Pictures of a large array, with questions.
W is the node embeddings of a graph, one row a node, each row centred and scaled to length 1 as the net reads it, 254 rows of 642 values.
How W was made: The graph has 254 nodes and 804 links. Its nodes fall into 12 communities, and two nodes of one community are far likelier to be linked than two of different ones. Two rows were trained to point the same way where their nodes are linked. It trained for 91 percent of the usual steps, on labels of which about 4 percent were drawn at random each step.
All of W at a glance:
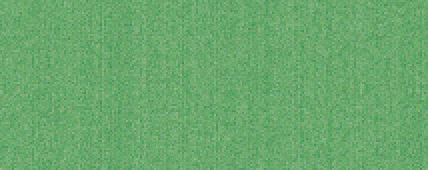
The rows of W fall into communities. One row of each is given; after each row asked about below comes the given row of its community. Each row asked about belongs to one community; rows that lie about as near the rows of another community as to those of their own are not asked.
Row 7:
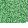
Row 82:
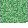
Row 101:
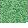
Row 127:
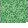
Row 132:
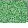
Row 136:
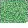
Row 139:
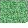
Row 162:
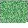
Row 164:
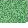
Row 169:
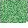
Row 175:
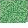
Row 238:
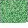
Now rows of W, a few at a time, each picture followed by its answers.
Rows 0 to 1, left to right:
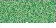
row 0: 175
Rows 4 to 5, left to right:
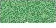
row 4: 127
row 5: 238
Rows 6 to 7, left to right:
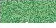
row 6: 238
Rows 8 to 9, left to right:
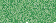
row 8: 162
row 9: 162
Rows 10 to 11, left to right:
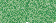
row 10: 127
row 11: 169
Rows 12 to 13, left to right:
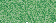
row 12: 82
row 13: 132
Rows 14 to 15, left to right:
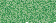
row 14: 7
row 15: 7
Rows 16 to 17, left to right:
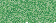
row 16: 175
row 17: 132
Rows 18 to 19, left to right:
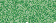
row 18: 132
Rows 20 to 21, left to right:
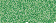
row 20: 7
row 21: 101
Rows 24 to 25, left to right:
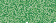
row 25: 127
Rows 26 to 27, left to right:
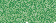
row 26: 164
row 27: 132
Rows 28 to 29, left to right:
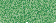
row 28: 7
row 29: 169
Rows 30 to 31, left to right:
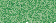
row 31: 82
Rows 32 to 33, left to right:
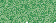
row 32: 164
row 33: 132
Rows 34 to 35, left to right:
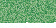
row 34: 175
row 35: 164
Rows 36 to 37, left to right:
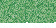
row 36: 82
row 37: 82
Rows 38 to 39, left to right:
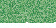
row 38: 164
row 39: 7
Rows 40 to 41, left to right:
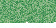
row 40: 162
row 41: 127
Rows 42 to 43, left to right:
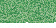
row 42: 164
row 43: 175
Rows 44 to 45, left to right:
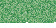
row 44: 164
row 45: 162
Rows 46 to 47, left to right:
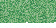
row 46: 169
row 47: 164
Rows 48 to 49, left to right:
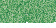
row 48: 132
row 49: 127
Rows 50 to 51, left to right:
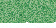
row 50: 169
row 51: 169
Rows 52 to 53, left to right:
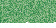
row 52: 136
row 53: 7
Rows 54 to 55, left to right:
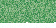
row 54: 132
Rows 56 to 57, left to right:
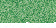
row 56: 127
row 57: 7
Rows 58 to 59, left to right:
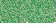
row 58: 136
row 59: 139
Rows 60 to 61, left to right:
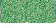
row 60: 127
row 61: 132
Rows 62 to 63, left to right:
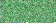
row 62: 82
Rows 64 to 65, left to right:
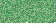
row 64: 175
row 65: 82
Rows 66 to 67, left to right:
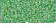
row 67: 101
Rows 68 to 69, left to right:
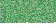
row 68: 82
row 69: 136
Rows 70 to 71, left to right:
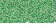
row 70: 139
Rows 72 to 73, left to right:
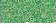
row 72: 101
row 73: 238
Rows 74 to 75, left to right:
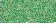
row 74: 132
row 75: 162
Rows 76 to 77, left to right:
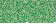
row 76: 238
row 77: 162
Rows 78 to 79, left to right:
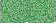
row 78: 127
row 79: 169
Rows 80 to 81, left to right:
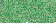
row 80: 127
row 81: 162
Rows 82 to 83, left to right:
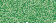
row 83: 175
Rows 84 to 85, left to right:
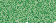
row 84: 175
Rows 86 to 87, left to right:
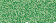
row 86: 162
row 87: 162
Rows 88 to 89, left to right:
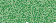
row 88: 101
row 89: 175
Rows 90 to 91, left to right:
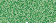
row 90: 162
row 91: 238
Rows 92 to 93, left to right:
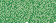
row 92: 139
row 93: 7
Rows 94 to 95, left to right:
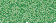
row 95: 82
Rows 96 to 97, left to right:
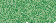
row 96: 101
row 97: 139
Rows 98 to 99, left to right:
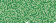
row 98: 139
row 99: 162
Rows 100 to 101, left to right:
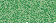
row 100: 132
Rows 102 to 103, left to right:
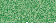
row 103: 101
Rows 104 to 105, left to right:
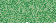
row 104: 132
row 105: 132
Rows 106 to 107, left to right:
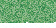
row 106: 164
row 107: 169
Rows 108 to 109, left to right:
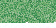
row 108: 162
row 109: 127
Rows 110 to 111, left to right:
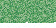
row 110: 164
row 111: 238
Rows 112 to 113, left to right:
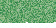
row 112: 162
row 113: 127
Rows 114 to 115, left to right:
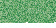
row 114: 162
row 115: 101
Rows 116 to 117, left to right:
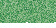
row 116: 127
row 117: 132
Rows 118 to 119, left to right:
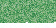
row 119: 162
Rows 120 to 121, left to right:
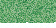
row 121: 7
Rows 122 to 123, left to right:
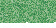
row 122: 139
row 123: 162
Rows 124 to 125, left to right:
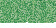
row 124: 238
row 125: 132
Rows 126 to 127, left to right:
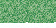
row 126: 127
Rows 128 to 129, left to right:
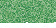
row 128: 101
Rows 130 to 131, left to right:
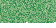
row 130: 136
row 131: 162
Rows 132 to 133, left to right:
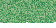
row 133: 139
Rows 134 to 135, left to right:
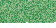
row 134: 127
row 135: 238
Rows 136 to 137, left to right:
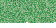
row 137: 132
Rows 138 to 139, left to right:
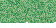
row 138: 169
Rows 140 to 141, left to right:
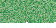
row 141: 7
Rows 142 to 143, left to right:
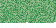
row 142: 175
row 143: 175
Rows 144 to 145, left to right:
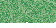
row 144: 132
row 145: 7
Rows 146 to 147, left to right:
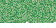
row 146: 164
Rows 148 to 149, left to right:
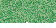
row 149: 7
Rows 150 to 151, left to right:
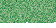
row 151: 127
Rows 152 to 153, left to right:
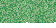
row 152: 136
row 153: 164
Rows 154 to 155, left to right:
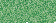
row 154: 127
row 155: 162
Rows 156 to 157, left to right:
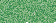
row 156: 7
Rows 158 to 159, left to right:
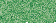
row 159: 101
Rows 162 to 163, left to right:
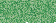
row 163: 164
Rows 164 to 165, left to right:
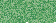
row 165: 162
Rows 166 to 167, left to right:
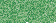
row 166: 164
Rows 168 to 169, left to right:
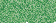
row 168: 139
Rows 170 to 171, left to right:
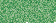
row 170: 139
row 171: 127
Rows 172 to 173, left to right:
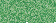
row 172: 136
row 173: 132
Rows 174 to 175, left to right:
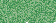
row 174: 139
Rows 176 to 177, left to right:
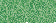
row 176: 139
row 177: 139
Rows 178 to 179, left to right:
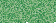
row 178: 101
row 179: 136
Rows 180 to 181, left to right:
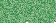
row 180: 164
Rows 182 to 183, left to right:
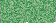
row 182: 238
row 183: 175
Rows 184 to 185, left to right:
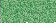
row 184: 164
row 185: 101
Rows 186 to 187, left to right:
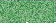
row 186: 164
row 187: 82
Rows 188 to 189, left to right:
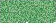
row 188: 132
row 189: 175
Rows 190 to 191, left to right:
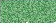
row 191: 169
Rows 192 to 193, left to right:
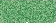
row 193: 238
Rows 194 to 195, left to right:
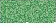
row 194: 82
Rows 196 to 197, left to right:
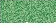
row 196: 238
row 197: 136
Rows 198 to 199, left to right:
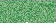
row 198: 139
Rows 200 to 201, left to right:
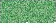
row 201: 162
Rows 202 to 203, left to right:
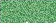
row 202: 139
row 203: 82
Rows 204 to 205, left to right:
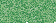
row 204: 101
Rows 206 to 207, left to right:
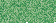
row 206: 136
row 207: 101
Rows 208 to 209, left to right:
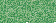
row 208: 82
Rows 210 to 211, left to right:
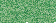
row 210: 169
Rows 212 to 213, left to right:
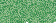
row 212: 101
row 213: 162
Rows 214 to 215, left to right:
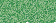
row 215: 127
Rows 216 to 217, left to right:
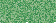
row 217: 7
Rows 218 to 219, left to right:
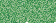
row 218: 127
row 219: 127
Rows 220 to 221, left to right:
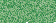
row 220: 139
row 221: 127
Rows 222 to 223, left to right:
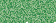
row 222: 139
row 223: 164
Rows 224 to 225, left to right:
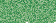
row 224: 164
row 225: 175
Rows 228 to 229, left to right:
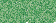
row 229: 175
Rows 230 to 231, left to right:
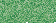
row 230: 132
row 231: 101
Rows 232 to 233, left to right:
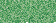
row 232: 238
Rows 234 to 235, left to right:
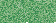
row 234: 132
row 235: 7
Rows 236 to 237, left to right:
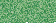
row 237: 101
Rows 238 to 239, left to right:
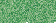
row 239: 164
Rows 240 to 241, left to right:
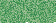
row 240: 7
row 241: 162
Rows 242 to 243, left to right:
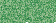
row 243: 175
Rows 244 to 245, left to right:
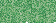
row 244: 127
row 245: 164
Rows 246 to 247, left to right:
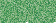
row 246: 175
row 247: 175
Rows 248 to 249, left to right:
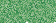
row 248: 164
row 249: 139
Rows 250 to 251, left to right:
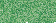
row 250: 164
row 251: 101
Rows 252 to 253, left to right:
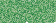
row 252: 169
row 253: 238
